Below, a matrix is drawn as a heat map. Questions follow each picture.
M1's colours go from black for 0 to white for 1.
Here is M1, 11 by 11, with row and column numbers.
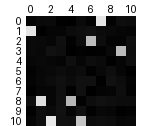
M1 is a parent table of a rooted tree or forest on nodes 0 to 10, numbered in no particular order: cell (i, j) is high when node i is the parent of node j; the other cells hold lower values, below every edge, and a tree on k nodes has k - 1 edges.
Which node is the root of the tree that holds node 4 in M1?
8
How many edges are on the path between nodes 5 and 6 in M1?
3
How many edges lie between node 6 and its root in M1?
2
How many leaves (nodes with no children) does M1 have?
5
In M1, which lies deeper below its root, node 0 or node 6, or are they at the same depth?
the same depth
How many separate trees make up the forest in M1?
3
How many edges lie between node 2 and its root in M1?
1
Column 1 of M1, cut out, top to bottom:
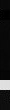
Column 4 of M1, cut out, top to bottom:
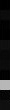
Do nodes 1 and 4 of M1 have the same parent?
yes
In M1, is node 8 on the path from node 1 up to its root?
yes
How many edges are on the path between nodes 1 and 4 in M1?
2
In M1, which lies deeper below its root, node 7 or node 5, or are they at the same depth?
node 7
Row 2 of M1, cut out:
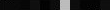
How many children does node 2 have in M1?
1
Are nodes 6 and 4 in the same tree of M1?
no
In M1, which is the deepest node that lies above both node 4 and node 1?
8
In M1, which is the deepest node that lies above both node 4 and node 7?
8
